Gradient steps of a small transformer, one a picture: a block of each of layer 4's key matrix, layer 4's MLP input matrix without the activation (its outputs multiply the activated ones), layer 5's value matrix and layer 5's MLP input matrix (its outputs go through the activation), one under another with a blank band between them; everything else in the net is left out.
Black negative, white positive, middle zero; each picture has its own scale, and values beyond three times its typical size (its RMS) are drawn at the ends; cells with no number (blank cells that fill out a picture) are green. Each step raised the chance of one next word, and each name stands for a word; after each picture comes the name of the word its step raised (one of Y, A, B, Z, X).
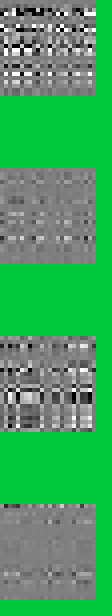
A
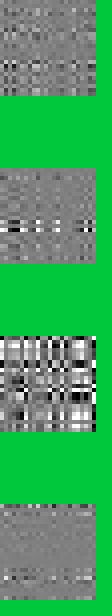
A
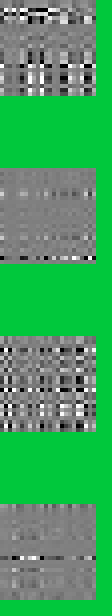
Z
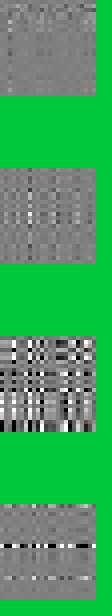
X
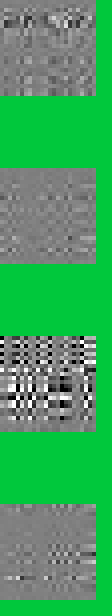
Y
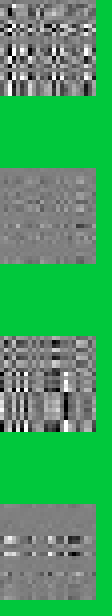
X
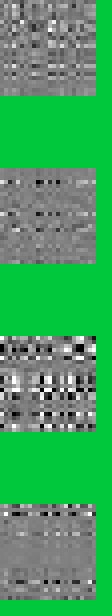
Z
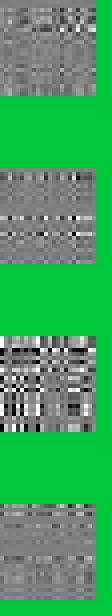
Z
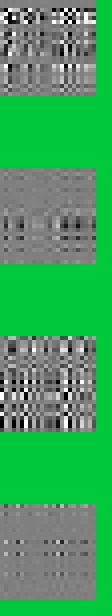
A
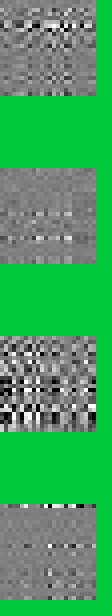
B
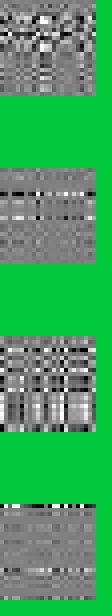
Z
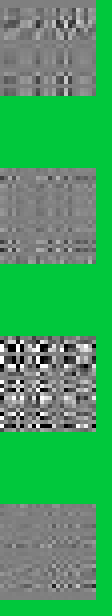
A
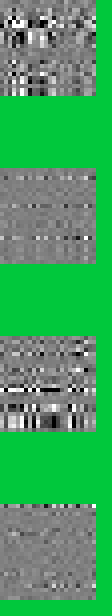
B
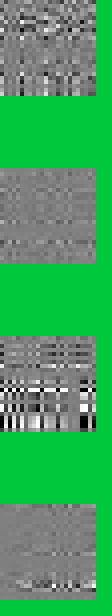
B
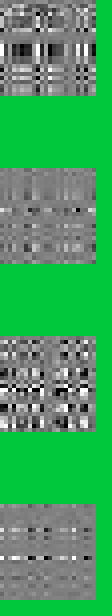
B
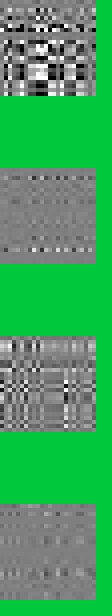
A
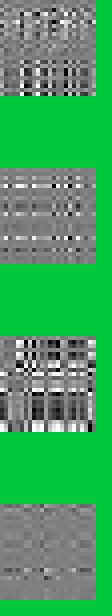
X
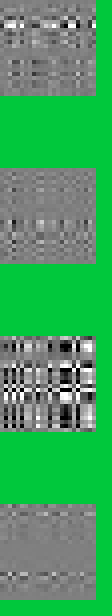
A
